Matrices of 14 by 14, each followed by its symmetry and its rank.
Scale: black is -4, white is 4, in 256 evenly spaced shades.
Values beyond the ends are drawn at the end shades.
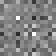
symmetric, rank three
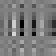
neither, rank one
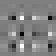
neither, rank one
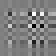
neither, rank one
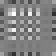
symmetric, rank one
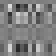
neither, rank one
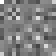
symmetric, rank three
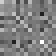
symmetric, rank three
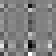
neither, rank one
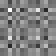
symmetric, rank one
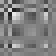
symmetric, rank one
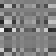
neither, rank one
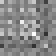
symmetric, rank three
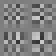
symmetric, rank one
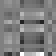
neither, rank one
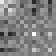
symmetric, rank three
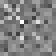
symmetric, rank three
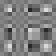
symmetric, rank one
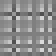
symmetric, rank one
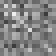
symmetric, rank three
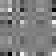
symmetric, rank one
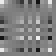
symmetric, rank one
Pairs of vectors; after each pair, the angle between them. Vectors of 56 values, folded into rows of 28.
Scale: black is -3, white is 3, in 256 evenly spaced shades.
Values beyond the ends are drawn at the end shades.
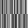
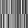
orthogonal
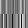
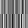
nearly parallel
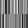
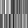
partly opposed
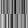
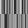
partly aligned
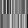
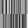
nearly opposite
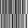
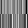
nearly opposite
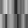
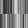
nearly opposite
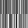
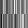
orthogonal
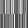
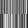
partly aligned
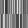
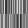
nearly parallel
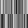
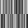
nearly parallel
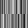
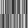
nearly opposite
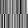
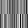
orthogonal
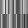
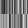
partly opposed
